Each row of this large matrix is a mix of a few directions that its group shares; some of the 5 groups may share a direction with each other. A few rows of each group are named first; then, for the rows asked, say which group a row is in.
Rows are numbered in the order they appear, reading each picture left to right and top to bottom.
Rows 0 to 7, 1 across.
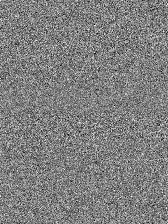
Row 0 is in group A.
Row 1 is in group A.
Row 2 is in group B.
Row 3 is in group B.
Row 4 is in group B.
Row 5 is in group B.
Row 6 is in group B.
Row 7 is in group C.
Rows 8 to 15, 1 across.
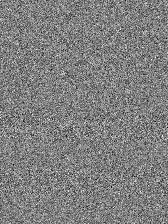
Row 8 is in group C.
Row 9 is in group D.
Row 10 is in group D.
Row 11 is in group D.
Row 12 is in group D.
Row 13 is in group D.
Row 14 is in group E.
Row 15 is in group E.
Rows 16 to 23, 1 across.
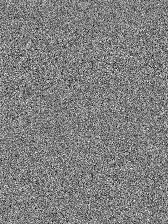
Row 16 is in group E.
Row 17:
D
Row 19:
D
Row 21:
A
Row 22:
C
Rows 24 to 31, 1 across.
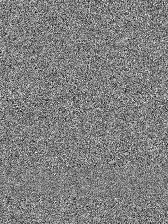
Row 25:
B
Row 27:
D
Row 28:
E
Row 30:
E
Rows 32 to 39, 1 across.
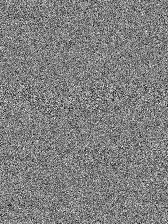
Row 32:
E
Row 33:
C
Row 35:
C
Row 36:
E
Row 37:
D
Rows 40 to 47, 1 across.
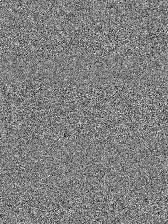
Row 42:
B
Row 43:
E
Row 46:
D
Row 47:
C
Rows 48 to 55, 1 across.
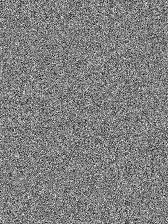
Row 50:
D
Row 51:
D
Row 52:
D
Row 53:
A
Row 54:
B
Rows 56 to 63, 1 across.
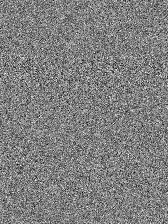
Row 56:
D
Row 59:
D
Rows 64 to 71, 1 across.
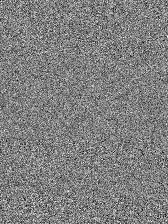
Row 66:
D
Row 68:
C
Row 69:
E
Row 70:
B
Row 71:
B
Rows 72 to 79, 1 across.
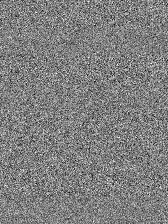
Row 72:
A
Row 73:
D
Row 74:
A
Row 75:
D
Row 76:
B
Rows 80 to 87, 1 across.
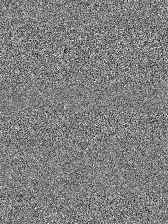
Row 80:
B
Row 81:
B
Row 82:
A
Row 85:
E
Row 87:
A
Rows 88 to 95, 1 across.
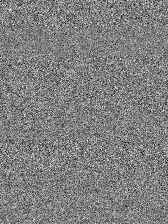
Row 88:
A
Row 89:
E
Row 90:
A
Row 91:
E
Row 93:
E
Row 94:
B
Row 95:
B
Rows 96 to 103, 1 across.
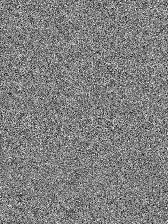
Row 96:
D
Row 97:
D
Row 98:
C
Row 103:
A
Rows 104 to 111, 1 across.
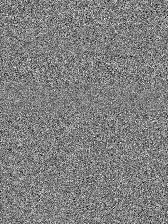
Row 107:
E
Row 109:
A
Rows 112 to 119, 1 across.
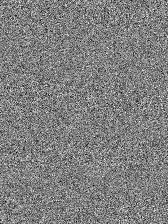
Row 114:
B
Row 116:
C
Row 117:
D
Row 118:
D
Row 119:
B
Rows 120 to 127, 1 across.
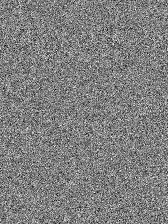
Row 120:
D
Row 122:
B
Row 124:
D
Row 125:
E
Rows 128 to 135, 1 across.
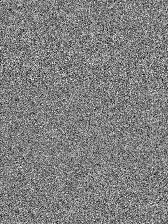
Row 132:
A
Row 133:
D
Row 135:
A
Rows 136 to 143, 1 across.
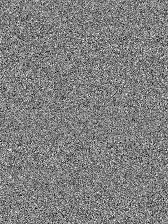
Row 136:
D
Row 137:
B
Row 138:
D
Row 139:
B
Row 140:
B
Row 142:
D
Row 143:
A
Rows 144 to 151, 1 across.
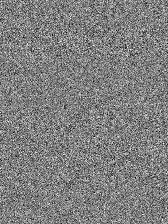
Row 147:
B
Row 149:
A
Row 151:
D
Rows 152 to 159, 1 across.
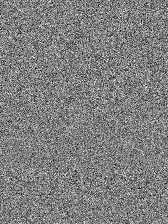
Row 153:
A
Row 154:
A
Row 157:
E
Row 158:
E
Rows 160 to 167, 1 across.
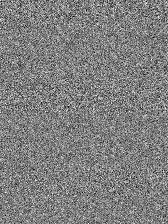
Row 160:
C
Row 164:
D
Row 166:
A
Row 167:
B
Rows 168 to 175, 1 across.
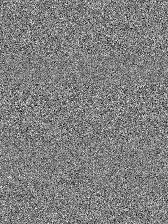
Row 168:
D
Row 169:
C
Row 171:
D
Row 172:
D
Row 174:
D
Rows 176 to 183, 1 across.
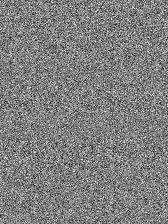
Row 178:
B
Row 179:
C
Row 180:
D
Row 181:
C
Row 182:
E
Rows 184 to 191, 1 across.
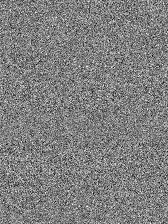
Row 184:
A
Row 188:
D
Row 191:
E
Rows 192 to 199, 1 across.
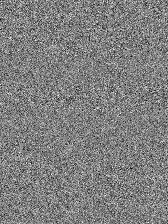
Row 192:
C
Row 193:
A
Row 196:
D
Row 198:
C
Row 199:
C
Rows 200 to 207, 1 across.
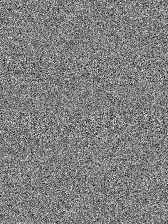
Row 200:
A
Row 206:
D
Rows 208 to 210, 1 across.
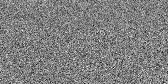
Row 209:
D
